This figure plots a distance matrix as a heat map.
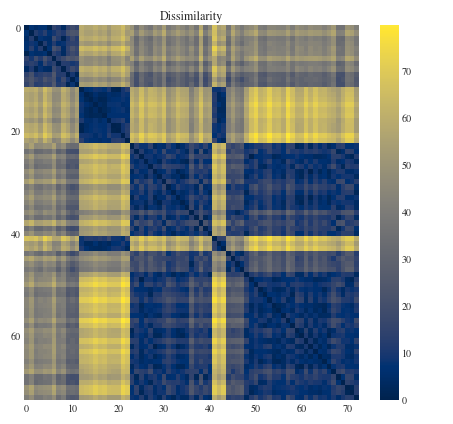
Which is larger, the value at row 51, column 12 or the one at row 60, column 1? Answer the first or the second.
the first
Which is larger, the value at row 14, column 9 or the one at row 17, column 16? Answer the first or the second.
the first
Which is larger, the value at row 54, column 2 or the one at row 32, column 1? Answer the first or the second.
the second
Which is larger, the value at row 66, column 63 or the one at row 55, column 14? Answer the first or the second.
the second
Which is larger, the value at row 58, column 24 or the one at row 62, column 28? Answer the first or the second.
the first
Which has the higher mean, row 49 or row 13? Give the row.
13
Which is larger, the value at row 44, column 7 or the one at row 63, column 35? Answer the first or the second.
the first
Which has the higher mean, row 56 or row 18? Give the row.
18
